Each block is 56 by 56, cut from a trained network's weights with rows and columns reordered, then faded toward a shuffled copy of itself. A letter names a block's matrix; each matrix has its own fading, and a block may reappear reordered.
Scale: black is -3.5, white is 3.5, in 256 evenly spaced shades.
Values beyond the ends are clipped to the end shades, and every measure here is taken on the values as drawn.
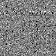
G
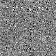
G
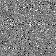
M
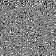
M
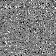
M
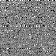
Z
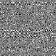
Z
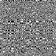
Z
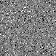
M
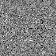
G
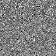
G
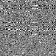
Z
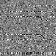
Z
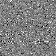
M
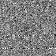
G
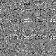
Z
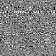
Z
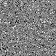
M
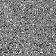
M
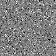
M
